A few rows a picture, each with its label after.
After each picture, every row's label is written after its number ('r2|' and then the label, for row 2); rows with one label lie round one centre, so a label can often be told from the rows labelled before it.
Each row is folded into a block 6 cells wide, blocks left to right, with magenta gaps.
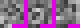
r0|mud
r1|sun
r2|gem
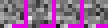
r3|mud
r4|gem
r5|mud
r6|mud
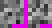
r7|sun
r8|gem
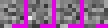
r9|mud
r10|gem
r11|mud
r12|sun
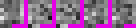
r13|gem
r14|mud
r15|mud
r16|gem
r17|gem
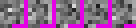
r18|sun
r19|gem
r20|mud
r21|mud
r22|gem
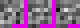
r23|sun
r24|sun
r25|sun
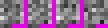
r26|gem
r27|gem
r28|gem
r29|sun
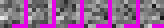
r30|gem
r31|gem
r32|gem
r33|mud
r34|mud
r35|mud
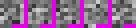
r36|gem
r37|sun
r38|sun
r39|mud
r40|gem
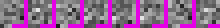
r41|mud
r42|sun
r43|mud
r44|gem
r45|gem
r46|gem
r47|mud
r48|sun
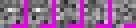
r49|sun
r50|sun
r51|gem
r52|gem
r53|mud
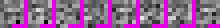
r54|sun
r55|sun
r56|mud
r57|gem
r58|sun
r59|gem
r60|gem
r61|sun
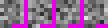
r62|gem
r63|mud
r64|sun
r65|gem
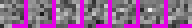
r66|mud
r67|mud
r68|gem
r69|gem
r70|sun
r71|sun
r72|gem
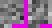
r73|mud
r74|gem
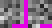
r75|gem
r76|mud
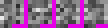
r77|gem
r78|sun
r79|gem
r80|gem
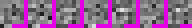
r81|mud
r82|mud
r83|sun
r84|mud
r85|sun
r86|mud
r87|sun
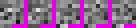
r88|sun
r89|sun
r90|mud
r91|mud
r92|mud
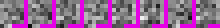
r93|mud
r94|mud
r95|gem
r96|mud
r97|gem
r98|gem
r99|mud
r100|gem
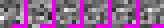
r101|gem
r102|mud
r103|sun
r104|sun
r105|sun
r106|sun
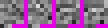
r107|mud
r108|mud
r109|sun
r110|sun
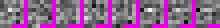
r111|sun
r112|mud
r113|gem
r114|gem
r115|gem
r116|sun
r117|sun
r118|sun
